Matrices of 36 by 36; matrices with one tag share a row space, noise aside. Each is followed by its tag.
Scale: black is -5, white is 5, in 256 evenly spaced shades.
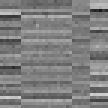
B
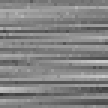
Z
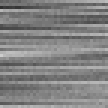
Z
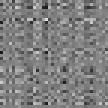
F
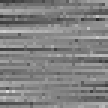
Z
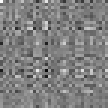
F
